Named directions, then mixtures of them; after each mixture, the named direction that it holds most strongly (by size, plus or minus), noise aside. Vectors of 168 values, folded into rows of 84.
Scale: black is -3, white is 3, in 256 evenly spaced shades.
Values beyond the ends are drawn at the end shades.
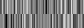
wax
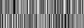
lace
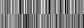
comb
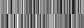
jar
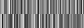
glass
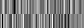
lace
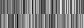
jar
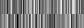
jar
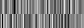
lace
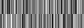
wax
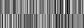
lace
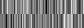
wax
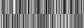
lace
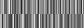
glass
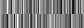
jar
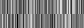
jar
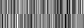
lace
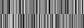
glass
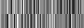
jar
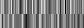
comb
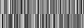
glass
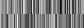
jar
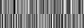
lace
